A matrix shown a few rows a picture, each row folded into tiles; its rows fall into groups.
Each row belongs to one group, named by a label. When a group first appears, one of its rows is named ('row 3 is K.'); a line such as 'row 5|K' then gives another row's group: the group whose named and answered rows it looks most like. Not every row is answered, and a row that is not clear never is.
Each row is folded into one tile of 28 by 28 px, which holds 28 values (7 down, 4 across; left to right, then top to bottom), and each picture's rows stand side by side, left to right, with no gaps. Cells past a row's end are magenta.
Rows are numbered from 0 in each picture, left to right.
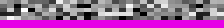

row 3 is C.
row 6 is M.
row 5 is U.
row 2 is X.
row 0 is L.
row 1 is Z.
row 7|C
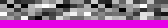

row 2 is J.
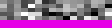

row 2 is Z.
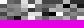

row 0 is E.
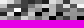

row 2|U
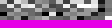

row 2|U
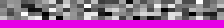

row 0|M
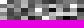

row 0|E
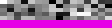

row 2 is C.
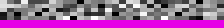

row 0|E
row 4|U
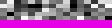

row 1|J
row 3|U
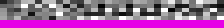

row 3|L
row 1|U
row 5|L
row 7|X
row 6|X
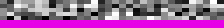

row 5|L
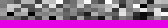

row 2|E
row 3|E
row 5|C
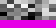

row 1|C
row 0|U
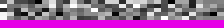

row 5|X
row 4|U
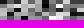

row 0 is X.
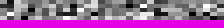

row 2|L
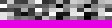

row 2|C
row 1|Z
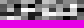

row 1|C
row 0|L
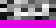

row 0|C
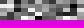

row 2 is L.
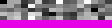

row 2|E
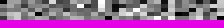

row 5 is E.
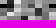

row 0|J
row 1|M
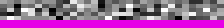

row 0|L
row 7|Z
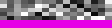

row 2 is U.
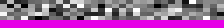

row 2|U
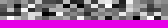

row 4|J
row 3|U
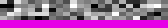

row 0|J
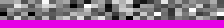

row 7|M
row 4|X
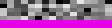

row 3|Z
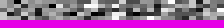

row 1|M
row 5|L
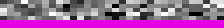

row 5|C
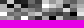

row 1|J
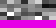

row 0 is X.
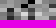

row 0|M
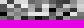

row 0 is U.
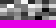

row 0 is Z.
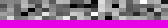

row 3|J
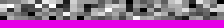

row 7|Z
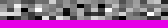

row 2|M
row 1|Z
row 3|L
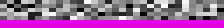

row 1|C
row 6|J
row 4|L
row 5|U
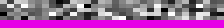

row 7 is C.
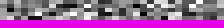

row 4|M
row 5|U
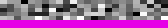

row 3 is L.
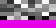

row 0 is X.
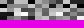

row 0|C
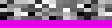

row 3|C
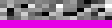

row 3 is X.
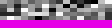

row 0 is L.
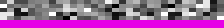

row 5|M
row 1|M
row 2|Z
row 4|C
